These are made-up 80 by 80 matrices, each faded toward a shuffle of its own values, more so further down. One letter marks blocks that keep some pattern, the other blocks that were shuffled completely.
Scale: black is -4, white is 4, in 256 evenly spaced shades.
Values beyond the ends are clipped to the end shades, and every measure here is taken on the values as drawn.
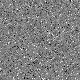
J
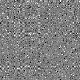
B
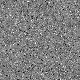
J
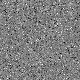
J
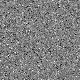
J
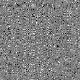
B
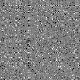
B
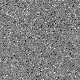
J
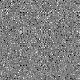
B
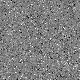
J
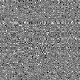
B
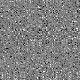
B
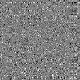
B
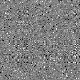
B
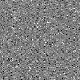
B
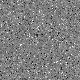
J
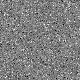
J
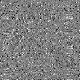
B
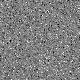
J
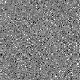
B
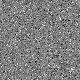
J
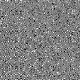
B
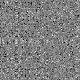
B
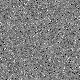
J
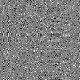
B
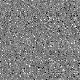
B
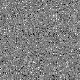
B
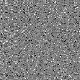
B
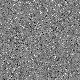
J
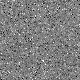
J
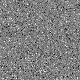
J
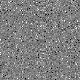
B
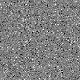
B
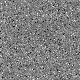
J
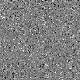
B
